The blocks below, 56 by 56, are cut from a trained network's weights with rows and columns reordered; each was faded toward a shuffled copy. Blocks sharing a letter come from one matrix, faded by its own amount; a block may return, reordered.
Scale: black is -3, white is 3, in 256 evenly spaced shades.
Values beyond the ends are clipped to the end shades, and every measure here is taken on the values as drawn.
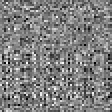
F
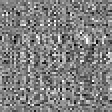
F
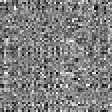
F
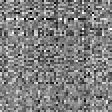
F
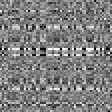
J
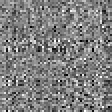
F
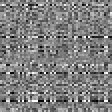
J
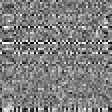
J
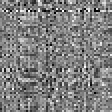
F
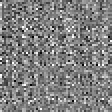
F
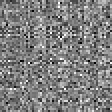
F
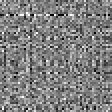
F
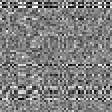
J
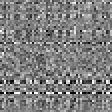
J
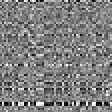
J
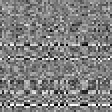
J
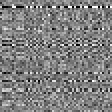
J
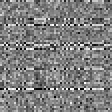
J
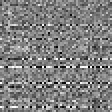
J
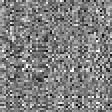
F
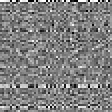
J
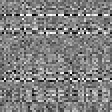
J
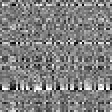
J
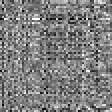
F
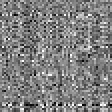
F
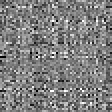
F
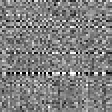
J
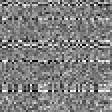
J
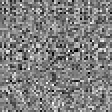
F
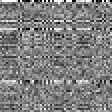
J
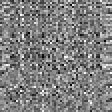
F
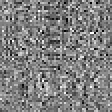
F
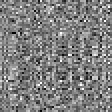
F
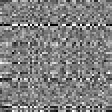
J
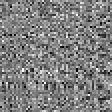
F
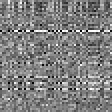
J
